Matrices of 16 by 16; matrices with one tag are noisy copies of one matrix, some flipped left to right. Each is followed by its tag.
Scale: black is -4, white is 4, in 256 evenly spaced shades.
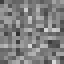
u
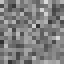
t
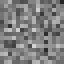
u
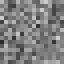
t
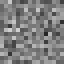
u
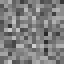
u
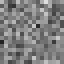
t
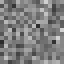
t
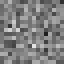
u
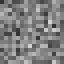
u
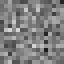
u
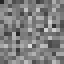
u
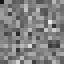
u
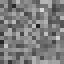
t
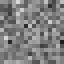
t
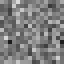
t
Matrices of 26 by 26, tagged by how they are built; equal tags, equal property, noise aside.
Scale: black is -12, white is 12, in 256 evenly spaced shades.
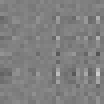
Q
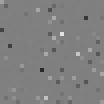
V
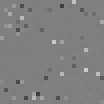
V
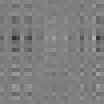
Q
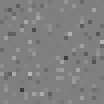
V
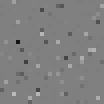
V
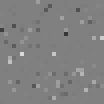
V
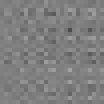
Q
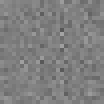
Q
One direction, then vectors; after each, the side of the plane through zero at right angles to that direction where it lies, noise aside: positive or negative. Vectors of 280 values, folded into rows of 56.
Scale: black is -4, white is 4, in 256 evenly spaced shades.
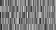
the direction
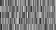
positive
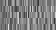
positive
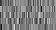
positive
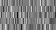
negative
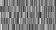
negative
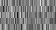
negative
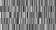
negative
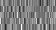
negative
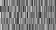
negative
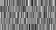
negative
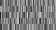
positive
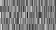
negative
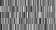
positive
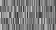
negative
